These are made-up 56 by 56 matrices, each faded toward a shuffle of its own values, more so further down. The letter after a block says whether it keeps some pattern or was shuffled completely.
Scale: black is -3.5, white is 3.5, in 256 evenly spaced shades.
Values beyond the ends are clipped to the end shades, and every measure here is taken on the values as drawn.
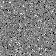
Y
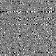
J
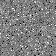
Y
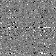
J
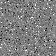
Y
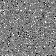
Y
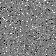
Y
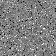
Y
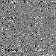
J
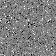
Y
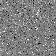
Y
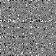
J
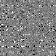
J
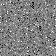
Y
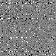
J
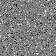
Y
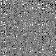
J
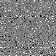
J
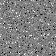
Y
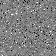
Y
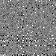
J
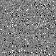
J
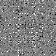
J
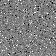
Y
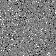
Y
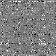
J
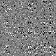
J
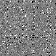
J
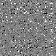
J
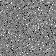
Y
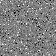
Y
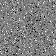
Y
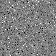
Y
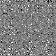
J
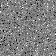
Y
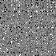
J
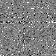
J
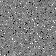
Y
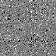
J
